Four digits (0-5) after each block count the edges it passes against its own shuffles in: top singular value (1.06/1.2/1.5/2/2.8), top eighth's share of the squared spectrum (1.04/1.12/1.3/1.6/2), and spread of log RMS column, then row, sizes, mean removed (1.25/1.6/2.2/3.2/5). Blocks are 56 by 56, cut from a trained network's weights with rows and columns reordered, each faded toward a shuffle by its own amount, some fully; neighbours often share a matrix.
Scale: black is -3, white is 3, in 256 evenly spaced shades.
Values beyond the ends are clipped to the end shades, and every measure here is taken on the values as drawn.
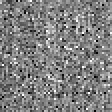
2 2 0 2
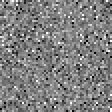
0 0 0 0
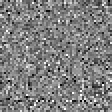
2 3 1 1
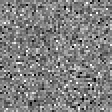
0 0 0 0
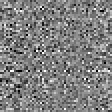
3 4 2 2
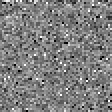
1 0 0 1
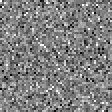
0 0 0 0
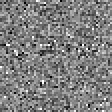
3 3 1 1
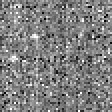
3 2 0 2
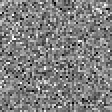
0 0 0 0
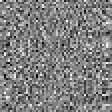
3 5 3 1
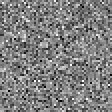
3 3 1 0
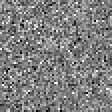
1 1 0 0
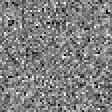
2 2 0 1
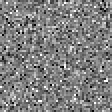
1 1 0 0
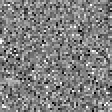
0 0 0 0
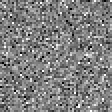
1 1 0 0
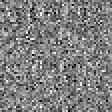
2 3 1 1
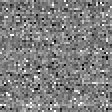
2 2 1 0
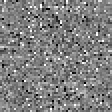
1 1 0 0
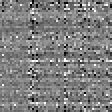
3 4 3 2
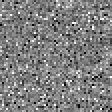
0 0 0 0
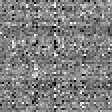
3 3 3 1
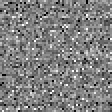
1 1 0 0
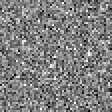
2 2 0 0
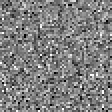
1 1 0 0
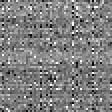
3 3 3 1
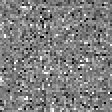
2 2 1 0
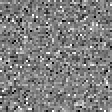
1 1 0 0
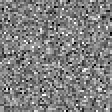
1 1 0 0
